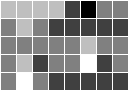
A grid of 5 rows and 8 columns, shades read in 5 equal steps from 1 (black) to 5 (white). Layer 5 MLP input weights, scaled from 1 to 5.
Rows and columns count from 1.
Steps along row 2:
up down down same same same same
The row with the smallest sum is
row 2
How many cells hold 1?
1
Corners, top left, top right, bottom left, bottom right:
4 3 3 2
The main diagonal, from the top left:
4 4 3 3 2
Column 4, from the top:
4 2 3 3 2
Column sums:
16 20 15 14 12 14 12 13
